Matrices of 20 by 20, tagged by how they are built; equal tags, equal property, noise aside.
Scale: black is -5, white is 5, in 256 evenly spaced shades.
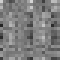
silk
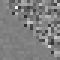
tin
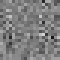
silk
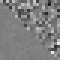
tin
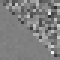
tin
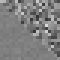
tin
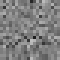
silk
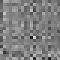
silk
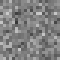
silk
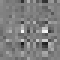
silk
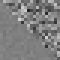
tin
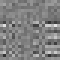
silk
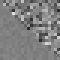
tin
